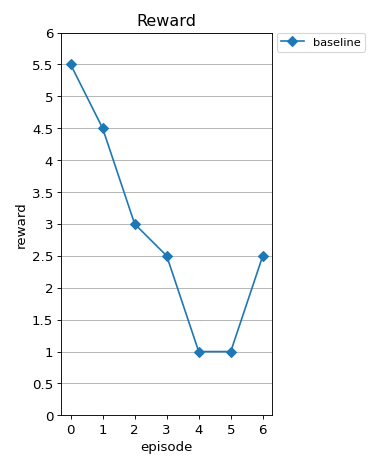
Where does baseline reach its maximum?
0
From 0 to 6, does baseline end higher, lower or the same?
lower
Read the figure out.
Title: Reward
x-axis: episode, ticks 0 1 2 3 4 5 6
y-axis: reward, ticks 0 0.5 1 1.5 2 2.5 3 3.5 4 4.5 5 5.5 6
Legend: baseline
Values:
baseline: 5.5 4.5 3 2.5 1 1 2.5
